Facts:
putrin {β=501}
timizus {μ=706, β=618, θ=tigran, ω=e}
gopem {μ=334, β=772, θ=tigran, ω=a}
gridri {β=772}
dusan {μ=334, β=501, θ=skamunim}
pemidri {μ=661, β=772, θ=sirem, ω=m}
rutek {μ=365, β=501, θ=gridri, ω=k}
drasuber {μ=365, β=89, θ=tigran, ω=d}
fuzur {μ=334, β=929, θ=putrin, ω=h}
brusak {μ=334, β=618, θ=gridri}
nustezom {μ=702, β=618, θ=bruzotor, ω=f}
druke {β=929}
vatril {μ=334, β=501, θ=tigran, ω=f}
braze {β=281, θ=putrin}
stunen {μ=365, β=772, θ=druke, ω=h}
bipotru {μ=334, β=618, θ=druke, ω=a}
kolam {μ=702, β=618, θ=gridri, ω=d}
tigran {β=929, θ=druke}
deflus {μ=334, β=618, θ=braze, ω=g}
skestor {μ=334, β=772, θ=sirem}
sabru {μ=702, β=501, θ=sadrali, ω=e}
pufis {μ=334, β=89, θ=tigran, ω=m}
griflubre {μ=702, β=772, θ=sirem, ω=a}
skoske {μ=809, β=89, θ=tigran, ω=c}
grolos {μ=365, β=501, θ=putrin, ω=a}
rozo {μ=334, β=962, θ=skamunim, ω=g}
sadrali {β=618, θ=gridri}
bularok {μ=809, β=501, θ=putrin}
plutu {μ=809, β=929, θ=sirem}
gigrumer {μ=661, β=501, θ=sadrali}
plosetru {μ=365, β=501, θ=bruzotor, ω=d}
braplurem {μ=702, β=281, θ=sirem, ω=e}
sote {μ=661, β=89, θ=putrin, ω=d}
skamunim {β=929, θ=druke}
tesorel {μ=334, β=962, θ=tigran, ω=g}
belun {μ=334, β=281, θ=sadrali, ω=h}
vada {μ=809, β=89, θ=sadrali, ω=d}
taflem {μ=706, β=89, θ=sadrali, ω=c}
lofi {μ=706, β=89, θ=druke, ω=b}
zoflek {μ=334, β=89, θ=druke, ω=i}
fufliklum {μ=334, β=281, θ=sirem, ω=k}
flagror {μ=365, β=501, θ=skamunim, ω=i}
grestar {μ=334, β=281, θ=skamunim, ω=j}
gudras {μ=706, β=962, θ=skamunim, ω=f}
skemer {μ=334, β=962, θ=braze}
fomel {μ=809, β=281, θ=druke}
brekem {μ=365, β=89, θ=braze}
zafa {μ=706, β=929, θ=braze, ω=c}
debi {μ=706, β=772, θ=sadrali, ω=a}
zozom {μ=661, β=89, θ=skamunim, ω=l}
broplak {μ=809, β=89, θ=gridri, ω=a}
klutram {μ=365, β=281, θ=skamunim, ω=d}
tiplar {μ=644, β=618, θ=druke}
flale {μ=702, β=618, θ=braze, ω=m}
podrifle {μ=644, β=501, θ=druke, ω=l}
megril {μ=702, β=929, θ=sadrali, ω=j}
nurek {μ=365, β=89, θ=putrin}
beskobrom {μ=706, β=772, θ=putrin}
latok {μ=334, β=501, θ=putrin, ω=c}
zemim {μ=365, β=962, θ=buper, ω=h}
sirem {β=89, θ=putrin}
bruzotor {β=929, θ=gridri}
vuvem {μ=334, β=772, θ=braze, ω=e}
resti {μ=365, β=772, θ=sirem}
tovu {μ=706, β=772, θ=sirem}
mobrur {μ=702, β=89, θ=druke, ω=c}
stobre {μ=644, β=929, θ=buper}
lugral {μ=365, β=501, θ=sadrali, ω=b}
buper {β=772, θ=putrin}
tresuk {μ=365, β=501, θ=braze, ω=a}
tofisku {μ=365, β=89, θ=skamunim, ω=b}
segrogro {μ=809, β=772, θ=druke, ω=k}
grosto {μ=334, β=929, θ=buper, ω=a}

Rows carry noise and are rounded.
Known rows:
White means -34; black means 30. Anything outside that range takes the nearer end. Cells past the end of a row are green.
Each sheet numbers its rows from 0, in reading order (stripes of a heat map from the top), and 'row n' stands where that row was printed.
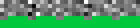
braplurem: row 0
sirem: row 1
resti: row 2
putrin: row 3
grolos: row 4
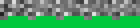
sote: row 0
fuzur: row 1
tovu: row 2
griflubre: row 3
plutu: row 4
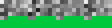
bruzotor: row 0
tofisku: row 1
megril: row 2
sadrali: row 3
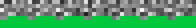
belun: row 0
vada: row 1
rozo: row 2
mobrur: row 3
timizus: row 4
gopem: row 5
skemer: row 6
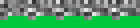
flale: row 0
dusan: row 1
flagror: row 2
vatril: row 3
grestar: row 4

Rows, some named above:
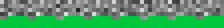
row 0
zemim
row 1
grosto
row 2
brusak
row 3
grosto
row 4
resti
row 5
lugral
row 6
sabru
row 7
grosto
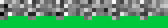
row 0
sirem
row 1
fomel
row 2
skoske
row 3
bipotru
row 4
gridri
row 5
bruzotor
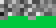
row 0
brekem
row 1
debi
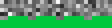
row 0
stunen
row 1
nurek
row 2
braze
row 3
gigrumer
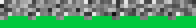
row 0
sadrali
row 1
timizus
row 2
brusak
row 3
segrogro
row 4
zozom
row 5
taflem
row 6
pemidri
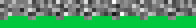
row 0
deflus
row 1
podrifle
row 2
brekem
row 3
klutram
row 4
buper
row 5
latok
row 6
podrifle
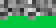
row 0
tiplar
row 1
flagror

